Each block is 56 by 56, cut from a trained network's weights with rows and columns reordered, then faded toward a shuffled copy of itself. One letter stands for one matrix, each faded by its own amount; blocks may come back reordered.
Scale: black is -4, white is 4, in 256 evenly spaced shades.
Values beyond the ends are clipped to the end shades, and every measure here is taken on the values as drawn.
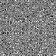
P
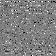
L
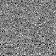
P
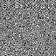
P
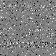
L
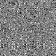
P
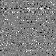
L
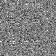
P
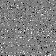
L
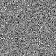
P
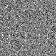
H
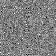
H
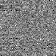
H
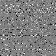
L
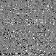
L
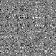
P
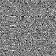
P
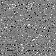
L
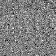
H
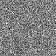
H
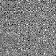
P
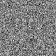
H
